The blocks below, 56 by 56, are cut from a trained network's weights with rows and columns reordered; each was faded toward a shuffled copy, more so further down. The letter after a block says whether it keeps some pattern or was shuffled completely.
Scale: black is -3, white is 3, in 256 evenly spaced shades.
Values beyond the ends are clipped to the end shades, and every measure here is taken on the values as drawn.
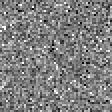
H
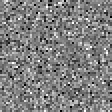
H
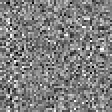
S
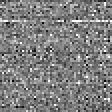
S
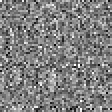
S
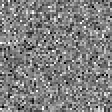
H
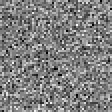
H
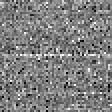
S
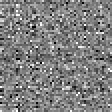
S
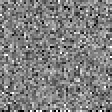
S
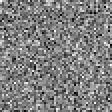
H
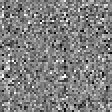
S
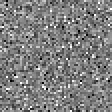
H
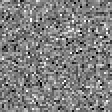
H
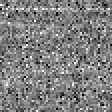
S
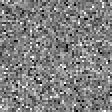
H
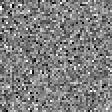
H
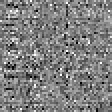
S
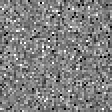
H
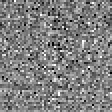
S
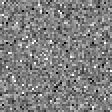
H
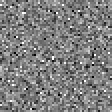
H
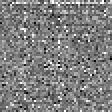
S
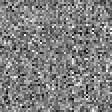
S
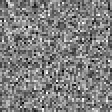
S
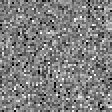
H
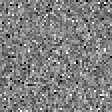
H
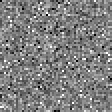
H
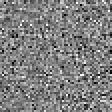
S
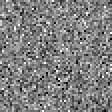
H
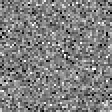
H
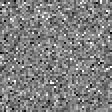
H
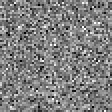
H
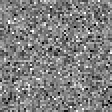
H
